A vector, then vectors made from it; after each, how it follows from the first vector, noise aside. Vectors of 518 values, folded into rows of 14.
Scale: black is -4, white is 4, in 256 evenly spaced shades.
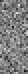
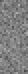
shrunk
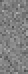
shrunk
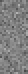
shrunk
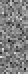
wrapped around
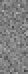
shrunk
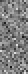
wrapped around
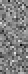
wrapped around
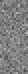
shrunk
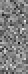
wrapped around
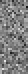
wrapped around
